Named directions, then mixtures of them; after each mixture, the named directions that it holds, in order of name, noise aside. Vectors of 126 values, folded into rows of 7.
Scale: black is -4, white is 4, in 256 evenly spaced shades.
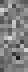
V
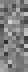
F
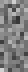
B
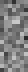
B, F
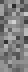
F, V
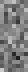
B, V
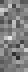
V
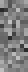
F, V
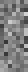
F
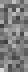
B, F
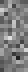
V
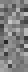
F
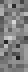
F, V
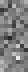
V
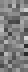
B, F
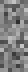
B, V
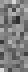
B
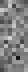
V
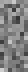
B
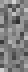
B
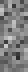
F, V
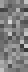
F, V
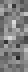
F, V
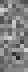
V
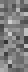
F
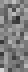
B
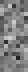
F, V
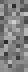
F, V
